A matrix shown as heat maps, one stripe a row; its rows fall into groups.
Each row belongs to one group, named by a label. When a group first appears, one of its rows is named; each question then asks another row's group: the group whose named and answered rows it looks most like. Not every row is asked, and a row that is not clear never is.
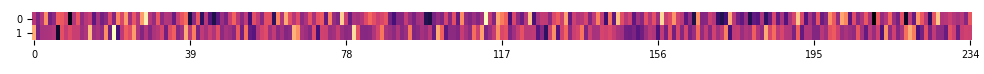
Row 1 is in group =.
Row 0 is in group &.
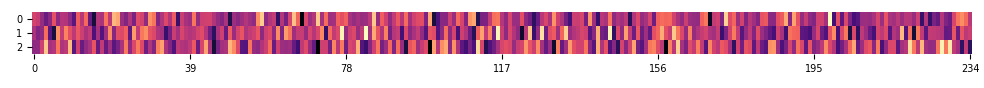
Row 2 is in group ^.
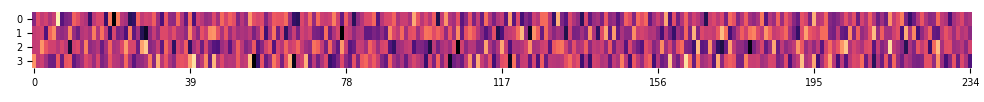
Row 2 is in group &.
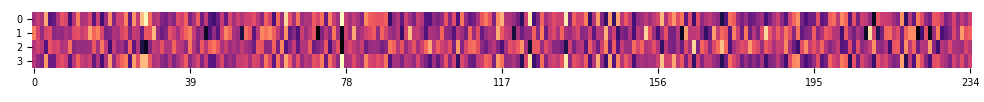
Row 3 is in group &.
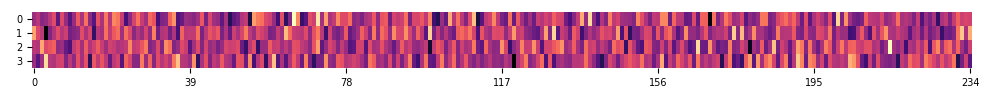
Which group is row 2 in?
&
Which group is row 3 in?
^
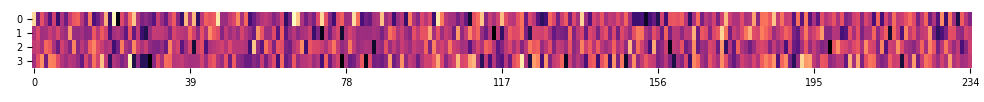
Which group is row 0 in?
=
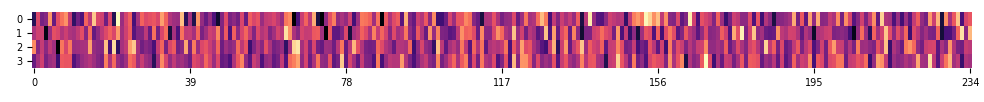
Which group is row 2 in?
=
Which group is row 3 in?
=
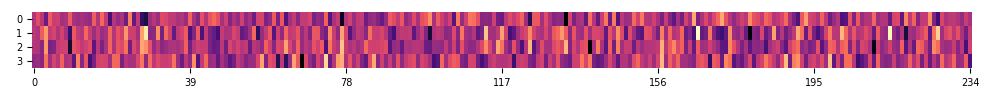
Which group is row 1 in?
&
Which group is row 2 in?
&
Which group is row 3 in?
^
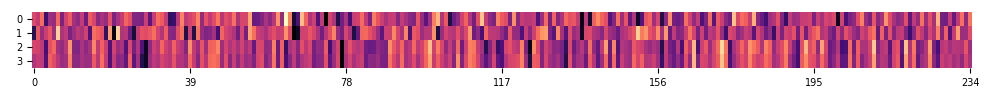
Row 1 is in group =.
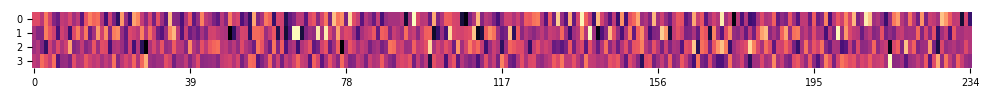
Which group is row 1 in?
^
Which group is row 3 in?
&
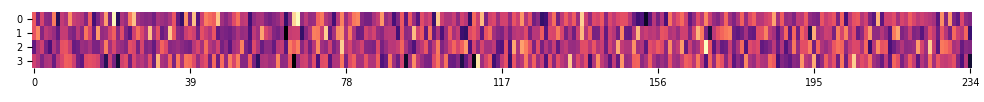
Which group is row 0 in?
=
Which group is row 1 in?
^
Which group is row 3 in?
^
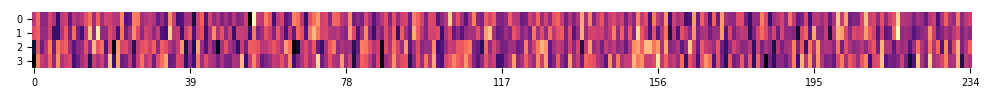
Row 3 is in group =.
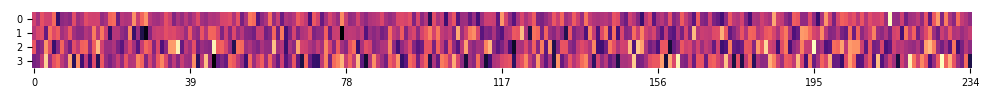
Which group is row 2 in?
^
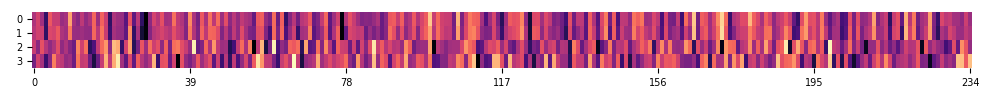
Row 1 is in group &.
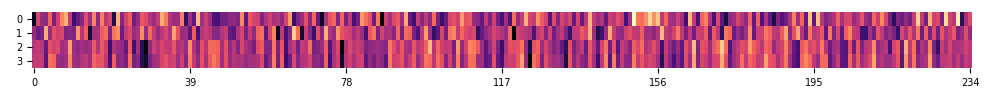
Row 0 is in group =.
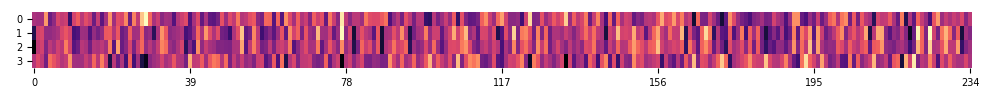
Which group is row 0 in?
&
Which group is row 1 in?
=
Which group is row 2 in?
=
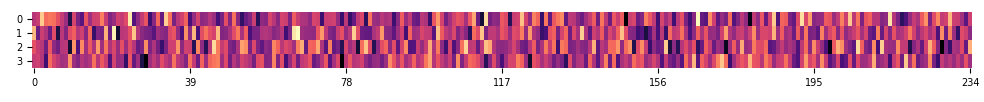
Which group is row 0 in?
&
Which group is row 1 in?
=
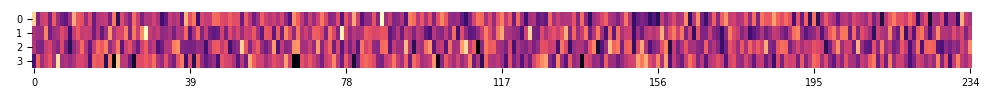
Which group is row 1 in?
&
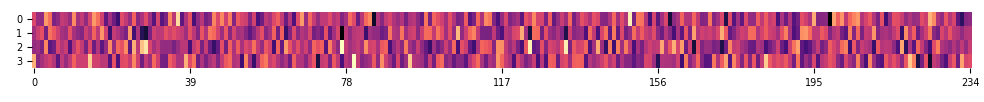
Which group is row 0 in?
^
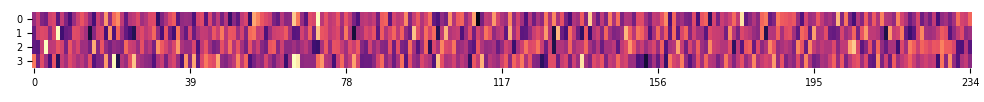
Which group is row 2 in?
^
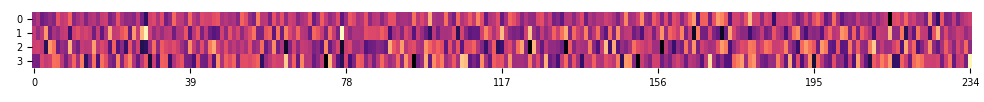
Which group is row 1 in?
&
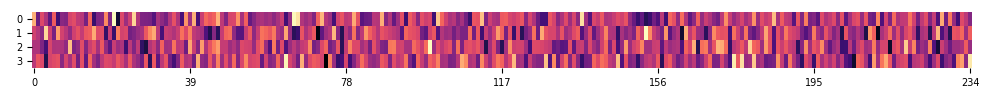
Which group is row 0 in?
=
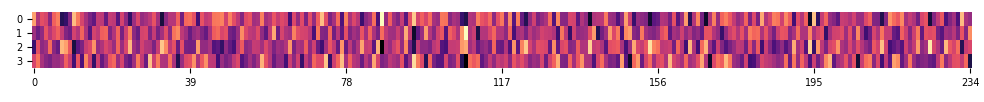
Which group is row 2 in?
=
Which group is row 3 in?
^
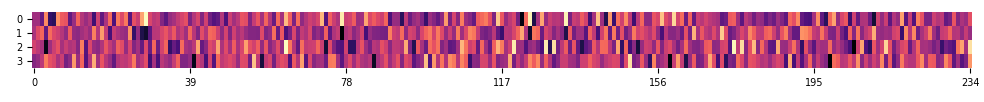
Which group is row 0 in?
&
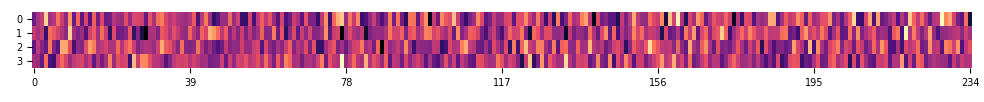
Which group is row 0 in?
^
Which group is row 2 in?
=
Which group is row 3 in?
&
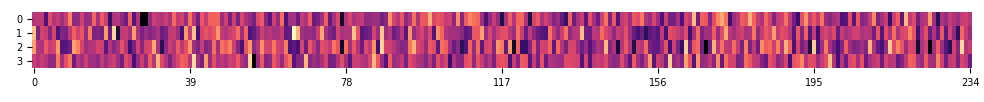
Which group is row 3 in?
^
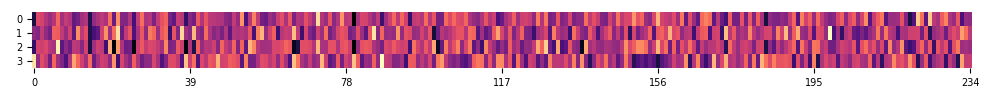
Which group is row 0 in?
=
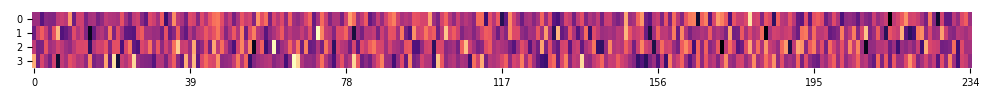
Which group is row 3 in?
=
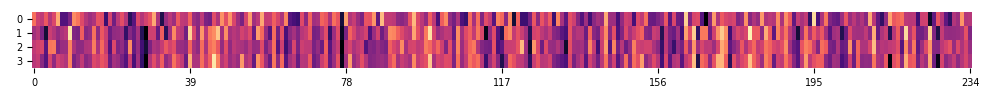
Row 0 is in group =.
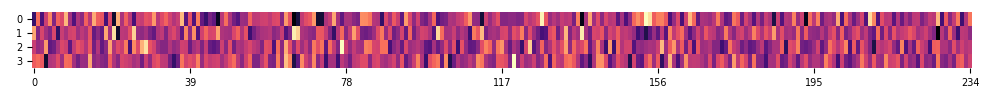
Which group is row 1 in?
=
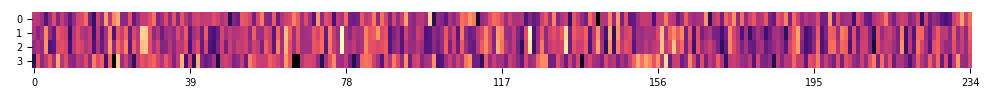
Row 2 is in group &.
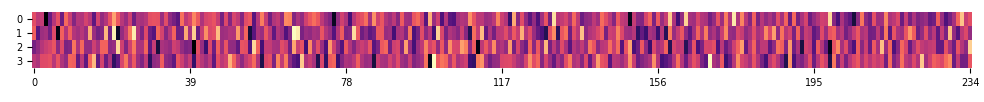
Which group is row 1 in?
=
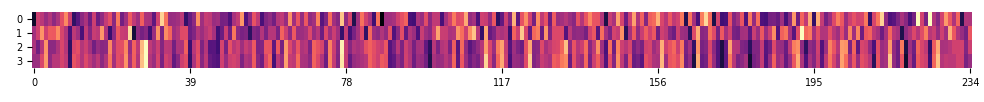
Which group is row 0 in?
=
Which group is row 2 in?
&
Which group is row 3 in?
&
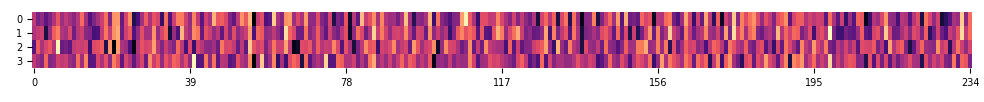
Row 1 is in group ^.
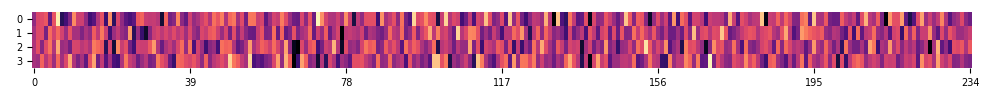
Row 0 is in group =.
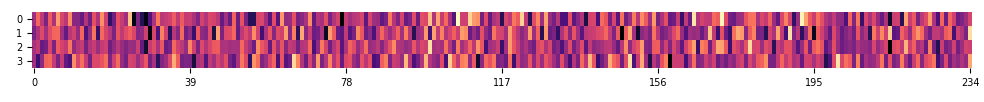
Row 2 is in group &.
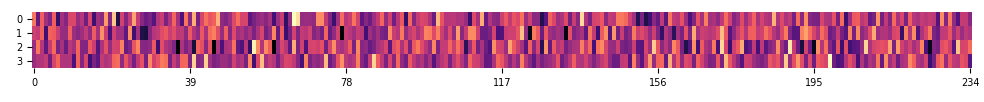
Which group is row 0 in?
=
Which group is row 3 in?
^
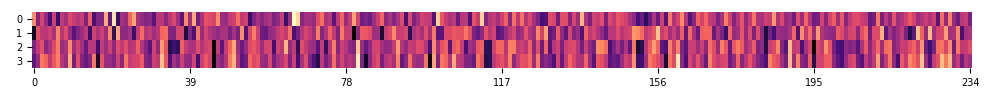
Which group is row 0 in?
=
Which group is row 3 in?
^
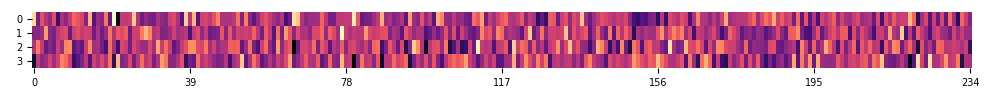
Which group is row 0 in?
=
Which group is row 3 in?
=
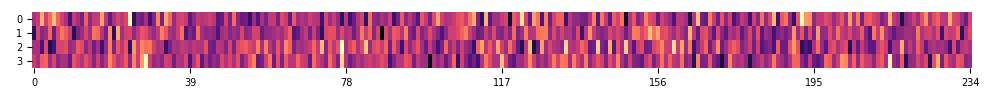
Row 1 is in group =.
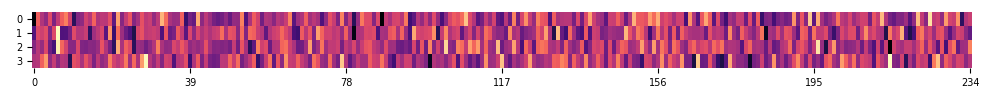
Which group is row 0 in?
=
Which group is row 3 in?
&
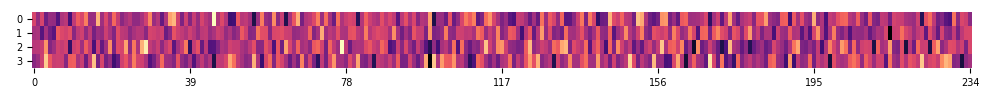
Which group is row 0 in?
^
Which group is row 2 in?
&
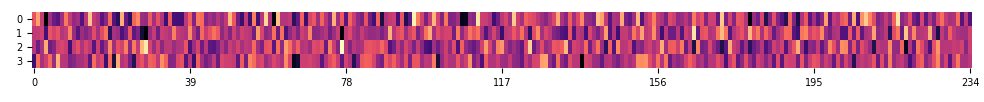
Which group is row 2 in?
&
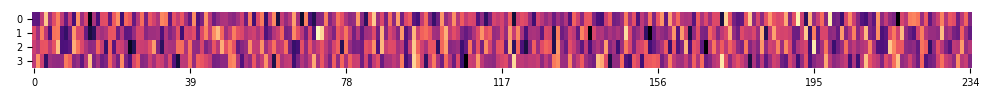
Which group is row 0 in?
^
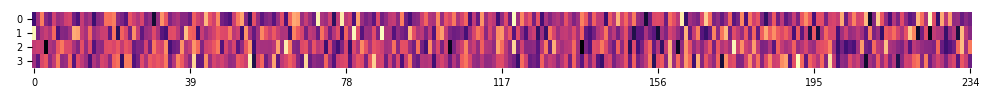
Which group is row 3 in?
^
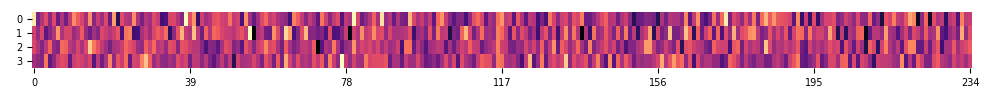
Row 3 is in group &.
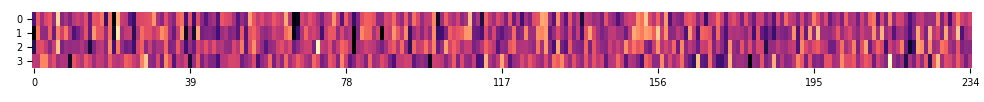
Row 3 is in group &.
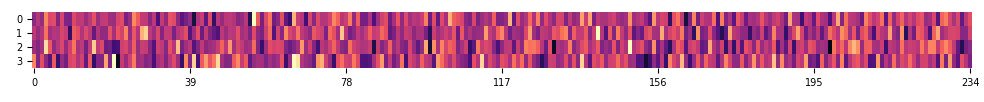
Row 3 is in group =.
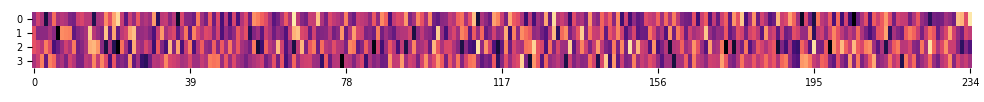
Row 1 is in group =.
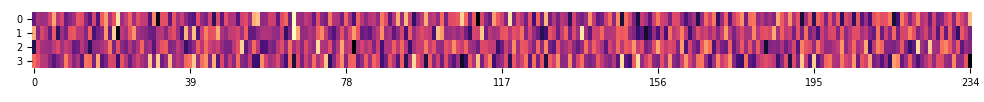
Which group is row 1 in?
=
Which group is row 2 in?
=
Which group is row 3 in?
^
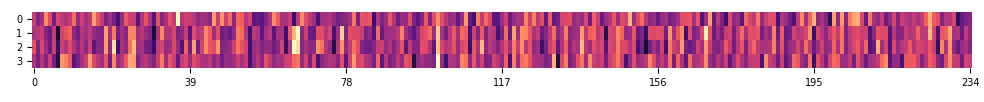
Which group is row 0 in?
^
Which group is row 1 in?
=
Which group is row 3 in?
=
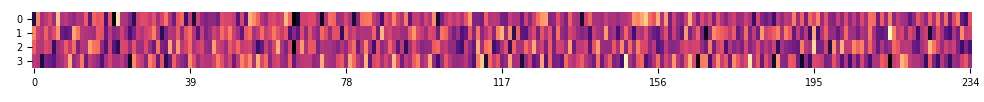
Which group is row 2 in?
^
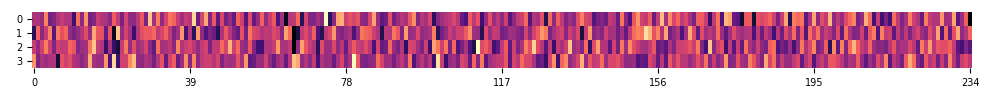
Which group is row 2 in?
^
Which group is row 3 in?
=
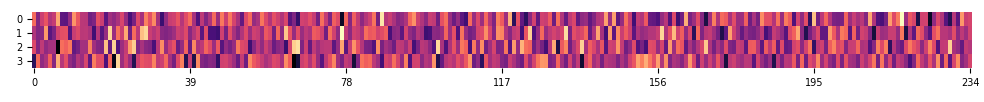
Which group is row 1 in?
&
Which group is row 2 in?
=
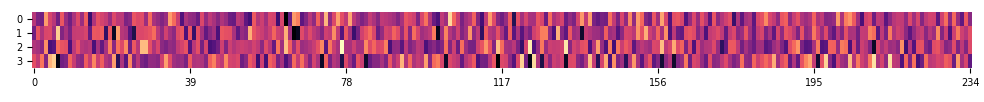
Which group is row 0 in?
^
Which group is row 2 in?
&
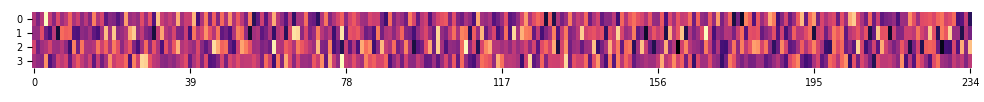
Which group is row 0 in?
^
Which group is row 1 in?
=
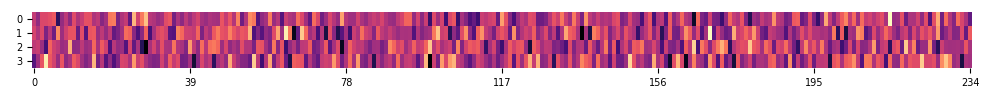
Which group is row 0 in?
&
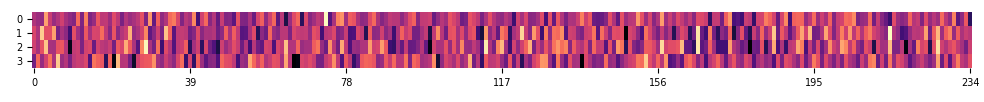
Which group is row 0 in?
^
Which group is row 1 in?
&
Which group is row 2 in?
&
